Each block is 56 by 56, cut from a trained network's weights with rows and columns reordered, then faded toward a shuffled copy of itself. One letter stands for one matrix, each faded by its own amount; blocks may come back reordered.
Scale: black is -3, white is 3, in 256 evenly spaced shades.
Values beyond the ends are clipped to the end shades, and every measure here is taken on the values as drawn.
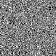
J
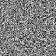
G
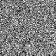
G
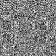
G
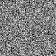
G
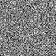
G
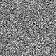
G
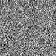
G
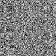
G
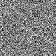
G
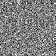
J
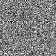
J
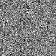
G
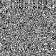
J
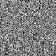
G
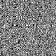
J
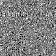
J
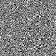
J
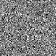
J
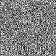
G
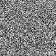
G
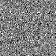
J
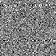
J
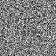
G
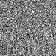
G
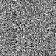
G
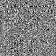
J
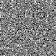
J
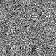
J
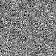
J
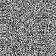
G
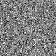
G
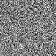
G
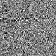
J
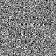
J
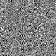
J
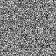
G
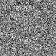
G
